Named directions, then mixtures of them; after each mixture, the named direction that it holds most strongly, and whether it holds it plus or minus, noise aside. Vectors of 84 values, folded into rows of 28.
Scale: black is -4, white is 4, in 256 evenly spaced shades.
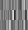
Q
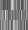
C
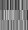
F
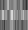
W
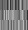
F, plus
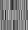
C, minus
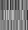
F, plus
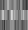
W, plus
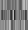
Q, plus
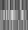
F, plus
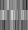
W, plus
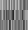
F, minus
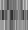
W, minus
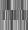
C, plus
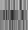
F, minus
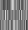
C, plus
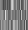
C, plus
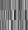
Q, plus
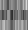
W, minus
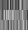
F, plus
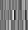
Q, plus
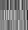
F, plus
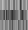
F, minus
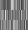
C, plus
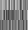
F, minus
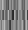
Q, minus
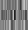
Q, plus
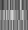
F, plus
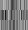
C, minus
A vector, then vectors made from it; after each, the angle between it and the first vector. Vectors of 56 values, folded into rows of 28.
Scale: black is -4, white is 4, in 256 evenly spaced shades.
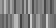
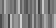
orthogonal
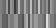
partly aligned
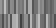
nearly parallel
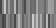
orthogonal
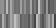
partly aligned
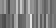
partly aligned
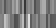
partly opposed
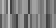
partly opposed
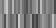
orthogonal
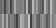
nearly opposite
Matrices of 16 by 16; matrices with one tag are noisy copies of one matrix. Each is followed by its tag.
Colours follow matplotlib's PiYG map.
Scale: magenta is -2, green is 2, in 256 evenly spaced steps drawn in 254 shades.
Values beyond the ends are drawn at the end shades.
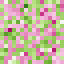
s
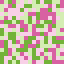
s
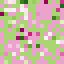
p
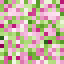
s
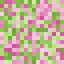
p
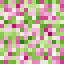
s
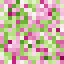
p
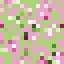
p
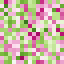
p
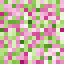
s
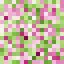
s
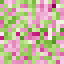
p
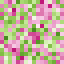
p
